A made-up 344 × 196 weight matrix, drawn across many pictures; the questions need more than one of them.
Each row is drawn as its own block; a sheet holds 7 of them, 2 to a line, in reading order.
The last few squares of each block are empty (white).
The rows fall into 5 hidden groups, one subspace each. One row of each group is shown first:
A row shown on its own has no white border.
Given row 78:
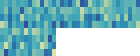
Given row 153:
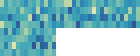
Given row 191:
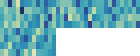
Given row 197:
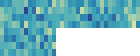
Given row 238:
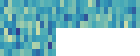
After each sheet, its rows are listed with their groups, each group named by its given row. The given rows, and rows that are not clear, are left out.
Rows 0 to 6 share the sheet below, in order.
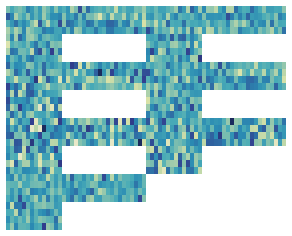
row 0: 153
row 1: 78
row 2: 153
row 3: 153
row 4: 197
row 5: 191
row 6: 238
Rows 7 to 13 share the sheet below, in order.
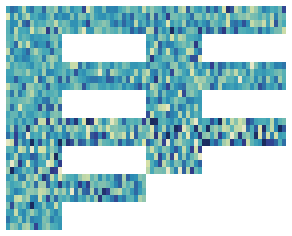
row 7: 78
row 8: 78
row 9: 153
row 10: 238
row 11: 78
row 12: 197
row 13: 191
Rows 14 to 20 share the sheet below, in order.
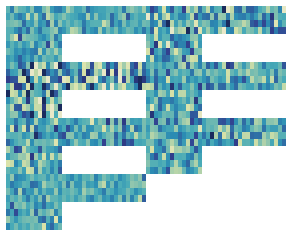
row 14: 191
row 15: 78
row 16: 197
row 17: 78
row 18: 197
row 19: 191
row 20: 238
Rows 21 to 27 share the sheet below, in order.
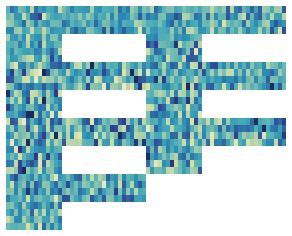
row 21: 197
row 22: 238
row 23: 197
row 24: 78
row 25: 191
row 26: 153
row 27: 197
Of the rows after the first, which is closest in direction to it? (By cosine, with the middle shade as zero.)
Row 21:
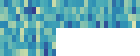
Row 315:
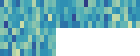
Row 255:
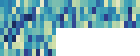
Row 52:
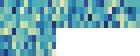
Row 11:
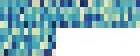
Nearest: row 52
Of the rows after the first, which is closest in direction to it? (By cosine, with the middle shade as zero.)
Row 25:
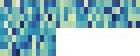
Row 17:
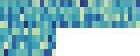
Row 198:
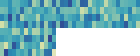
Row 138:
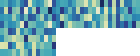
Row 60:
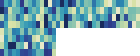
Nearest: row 60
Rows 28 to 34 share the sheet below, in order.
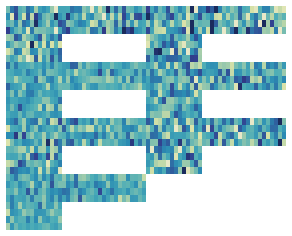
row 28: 197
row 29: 153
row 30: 153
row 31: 191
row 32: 78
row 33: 238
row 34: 238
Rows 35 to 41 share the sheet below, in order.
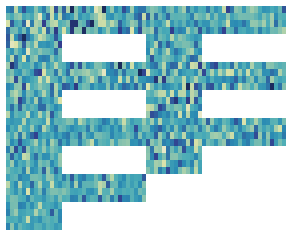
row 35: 238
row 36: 78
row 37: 197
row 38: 78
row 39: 238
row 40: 238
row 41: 238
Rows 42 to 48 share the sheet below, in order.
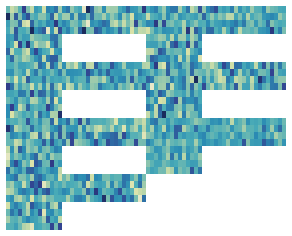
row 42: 78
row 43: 78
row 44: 78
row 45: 191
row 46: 153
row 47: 197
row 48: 197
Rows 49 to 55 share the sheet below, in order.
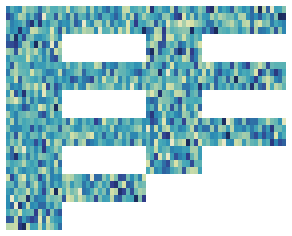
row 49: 238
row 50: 197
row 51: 238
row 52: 191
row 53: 238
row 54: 78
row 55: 191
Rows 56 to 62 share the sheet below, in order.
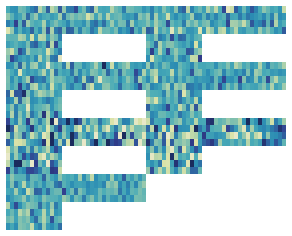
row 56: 78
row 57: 78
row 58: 238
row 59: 238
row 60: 153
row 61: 197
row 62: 197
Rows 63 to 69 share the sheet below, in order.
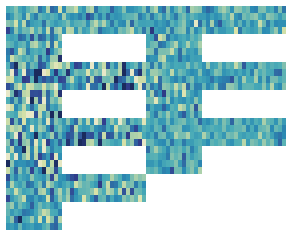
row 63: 78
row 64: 191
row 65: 197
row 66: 238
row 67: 238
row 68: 197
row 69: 153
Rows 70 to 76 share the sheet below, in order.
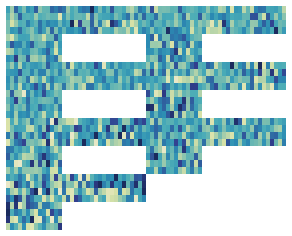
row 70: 191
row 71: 191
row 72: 238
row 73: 197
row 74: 153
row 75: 238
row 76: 153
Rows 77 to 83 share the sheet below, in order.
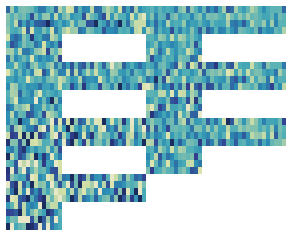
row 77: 197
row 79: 238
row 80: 78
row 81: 238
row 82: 78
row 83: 238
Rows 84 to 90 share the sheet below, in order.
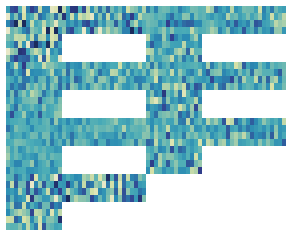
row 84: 78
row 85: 197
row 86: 191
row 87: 238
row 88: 153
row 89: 78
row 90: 197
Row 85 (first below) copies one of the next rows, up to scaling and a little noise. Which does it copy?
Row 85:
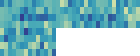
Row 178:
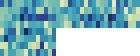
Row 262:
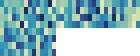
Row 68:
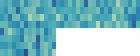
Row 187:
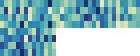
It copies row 178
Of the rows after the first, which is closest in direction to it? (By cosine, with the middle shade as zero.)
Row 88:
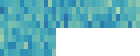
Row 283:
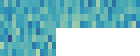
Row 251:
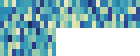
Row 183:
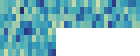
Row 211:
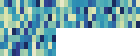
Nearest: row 211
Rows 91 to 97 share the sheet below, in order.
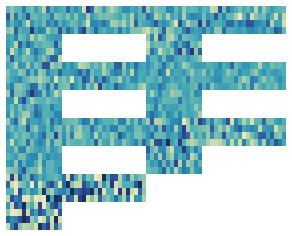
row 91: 78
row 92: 153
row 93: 191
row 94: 191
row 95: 191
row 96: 191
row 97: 238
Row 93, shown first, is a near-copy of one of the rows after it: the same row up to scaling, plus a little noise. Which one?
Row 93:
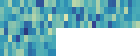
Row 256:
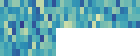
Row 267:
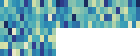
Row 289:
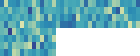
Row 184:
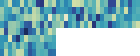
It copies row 184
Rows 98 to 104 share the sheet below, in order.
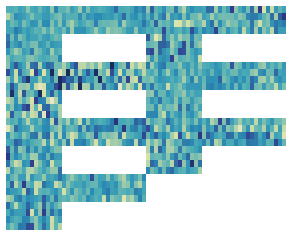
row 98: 153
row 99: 197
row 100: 238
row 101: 191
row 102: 153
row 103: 153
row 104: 197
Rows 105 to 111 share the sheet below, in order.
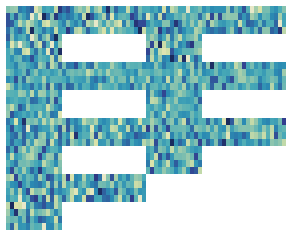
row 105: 197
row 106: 238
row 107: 78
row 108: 238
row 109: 191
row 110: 78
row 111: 238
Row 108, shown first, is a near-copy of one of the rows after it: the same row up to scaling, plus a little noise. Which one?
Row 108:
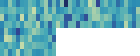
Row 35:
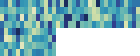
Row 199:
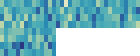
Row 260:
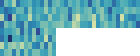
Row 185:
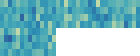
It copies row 35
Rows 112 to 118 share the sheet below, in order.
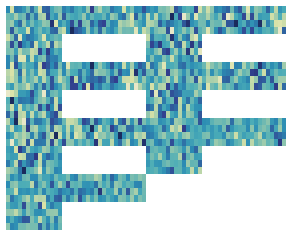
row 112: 191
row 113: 197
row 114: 191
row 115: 191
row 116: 191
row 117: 197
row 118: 238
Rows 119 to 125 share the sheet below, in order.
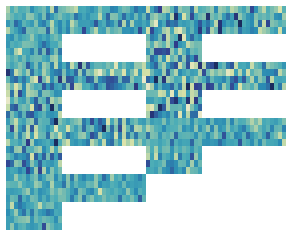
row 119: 153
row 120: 238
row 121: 153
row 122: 78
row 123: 197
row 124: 238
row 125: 238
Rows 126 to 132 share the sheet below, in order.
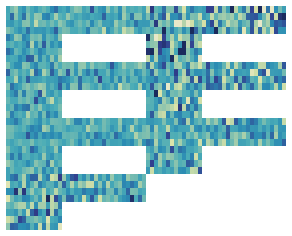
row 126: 197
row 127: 197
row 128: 238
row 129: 191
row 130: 197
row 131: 78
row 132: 78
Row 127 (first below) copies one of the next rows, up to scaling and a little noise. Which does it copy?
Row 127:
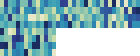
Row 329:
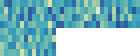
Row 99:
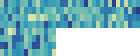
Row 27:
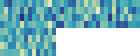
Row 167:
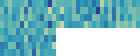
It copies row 99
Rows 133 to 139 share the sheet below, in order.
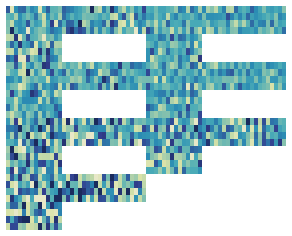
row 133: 191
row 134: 78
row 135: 191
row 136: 78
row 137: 238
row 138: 197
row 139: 238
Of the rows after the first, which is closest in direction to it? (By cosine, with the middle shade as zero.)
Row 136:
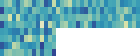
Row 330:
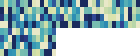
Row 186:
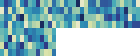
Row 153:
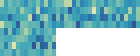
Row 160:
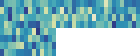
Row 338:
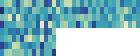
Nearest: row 338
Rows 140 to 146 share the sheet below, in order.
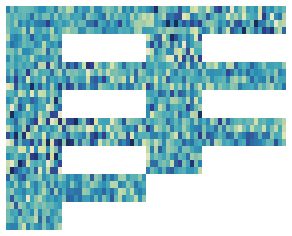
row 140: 197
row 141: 197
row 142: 78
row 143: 78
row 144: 78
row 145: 153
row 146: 191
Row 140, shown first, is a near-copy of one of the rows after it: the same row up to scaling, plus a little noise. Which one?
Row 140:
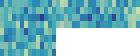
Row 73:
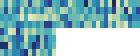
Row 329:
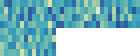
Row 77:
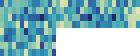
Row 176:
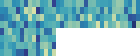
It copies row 77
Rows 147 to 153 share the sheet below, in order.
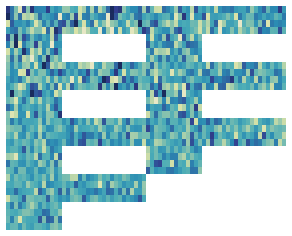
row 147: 238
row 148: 238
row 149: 191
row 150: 238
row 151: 238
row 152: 153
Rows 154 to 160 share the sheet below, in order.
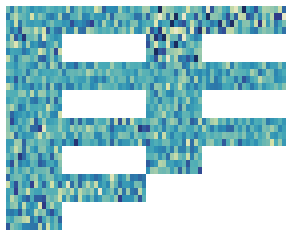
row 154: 238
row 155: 238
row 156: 78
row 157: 191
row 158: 197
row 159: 78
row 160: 238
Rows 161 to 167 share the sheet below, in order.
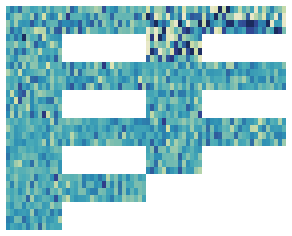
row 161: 238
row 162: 153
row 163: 238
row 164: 78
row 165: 153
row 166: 191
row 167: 197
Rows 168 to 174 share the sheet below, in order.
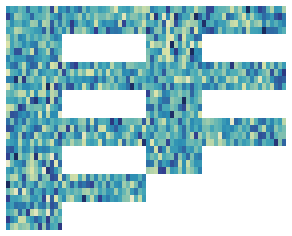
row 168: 153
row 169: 197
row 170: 78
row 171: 197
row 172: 238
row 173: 191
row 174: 78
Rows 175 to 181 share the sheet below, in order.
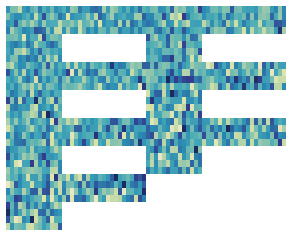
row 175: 238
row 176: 197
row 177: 238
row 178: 197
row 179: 153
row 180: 197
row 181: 153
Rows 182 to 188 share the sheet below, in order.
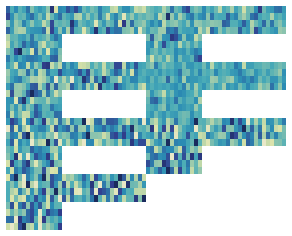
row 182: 153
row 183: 191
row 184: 191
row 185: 238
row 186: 78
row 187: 197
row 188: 191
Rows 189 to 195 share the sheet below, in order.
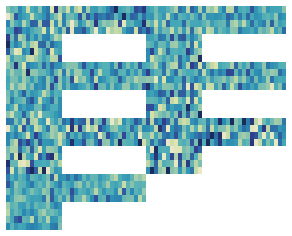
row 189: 153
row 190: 78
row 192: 78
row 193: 238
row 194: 191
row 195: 153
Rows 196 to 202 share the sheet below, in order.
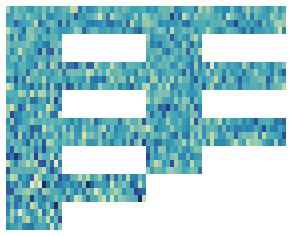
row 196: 153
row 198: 78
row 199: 238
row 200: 238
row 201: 153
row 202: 197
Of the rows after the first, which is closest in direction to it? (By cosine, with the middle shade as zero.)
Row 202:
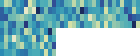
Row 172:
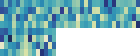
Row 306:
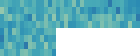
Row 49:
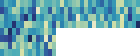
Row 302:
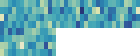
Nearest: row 302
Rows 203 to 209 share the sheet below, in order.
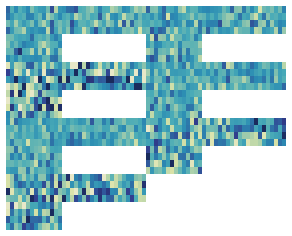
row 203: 153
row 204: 191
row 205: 153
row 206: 78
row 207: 191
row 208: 153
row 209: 238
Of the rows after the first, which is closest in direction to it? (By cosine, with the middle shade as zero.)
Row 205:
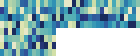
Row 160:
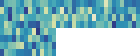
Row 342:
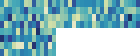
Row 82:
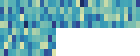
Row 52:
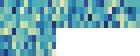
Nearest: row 52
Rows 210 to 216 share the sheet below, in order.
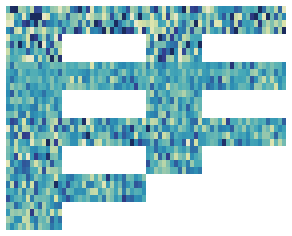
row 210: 197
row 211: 191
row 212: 191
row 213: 191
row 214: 78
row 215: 78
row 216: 197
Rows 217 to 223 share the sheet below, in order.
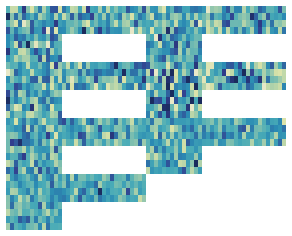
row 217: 78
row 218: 191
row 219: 153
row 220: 197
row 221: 191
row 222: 238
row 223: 238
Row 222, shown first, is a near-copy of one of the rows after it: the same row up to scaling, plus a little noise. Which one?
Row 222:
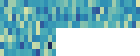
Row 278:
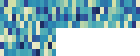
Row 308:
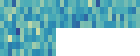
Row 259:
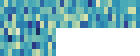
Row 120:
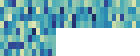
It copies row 278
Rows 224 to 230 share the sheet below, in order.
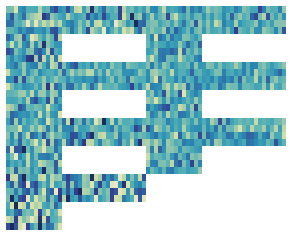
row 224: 197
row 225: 191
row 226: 78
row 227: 238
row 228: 238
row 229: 153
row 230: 191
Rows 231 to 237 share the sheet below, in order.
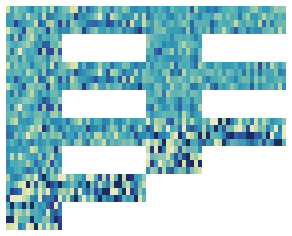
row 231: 153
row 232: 153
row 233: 153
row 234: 197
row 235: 197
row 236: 153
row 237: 191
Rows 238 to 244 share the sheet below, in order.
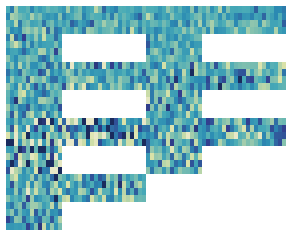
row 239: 153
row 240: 238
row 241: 238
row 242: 78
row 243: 197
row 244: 197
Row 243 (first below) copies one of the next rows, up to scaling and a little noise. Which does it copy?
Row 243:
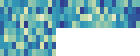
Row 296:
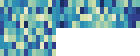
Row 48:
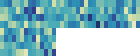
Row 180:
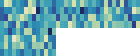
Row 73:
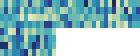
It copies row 296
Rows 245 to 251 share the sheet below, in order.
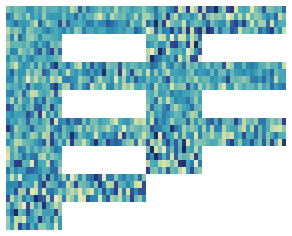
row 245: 153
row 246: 78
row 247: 197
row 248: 78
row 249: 153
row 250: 238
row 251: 238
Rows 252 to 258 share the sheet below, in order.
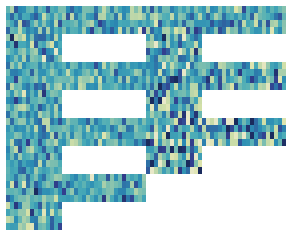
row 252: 238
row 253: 238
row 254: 238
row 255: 238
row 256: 191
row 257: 78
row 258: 197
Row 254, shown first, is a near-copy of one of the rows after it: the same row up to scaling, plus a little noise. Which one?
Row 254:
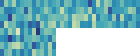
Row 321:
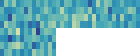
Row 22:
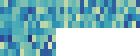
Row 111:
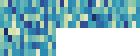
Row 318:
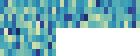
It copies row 321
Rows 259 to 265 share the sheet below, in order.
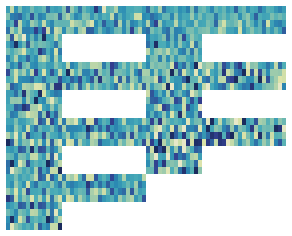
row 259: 238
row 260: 238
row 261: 238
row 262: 197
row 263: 78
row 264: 238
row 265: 78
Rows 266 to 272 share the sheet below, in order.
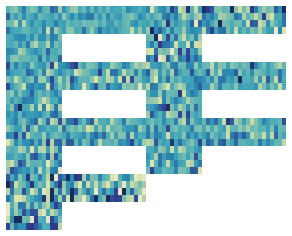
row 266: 78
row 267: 191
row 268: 153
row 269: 238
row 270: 78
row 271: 78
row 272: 153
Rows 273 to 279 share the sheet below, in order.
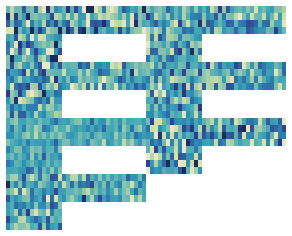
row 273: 78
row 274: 153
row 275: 191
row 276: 238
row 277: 197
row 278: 238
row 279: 78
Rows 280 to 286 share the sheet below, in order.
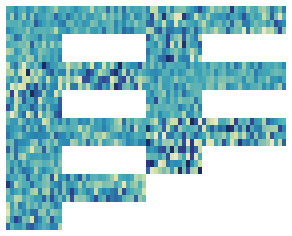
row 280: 197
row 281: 197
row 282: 191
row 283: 238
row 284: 191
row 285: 78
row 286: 153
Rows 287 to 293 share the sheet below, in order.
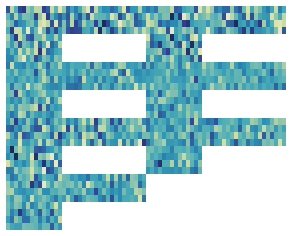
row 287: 191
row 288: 197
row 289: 191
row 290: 191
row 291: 238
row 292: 153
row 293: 197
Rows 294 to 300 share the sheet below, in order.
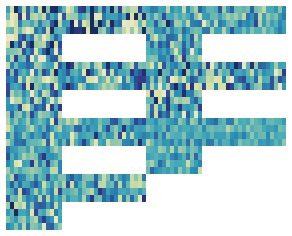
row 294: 191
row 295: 197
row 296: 197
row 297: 238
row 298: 153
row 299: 78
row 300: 238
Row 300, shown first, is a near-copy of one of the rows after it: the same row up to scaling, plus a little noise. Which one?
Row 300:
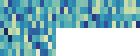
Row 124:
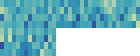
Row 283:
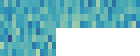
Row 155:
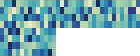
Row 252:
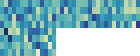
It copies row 252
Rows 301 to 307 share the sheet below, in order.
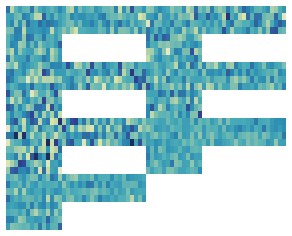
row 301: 197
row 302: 238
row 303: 197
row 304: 78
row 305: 78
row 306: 153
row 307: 78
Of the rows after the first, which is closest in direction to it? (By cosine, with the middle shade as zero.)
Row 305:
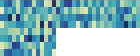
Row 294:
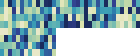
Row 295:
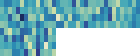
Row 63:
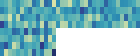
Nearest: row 295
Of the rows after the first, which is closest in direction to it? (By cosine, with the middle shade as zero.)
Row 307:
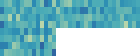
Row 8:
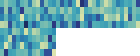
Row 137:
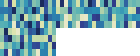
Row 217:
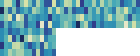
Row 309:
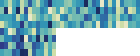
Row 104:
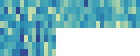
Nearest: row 217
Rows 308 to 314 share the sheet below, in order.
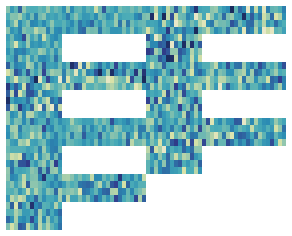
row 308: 238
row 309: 197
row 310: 153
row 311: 238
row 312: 238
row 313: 238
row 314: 191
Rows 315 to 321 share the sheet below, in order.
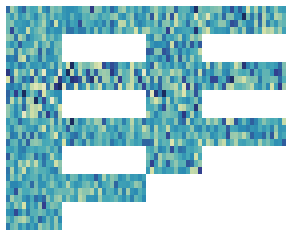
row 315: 191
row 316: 197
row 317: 238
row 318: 238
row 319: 238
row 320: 78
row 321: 238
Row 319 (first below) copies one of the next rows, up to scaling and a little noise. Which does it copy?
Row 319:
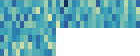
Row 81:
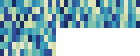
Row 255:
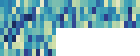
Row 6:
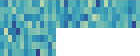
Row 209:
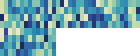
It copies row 81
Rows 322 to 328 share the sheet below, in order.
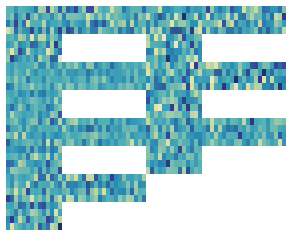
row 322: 78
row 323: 238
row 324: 78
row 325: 153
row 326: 78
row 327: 238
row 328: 78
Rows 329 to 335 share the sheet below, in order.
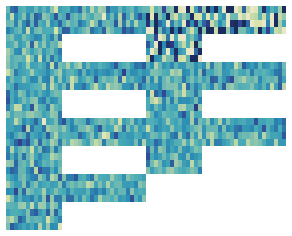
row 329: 197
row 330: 78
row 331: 153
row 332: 238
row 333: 191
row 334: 153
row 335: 78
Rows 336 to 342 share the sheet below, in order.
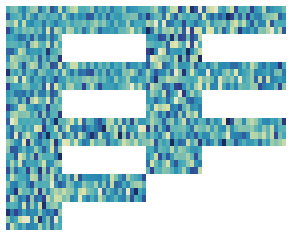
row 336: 78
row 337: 78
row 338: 78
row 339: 238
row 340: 197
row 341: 78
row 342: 238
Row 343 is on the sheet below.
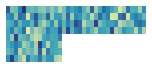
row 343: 191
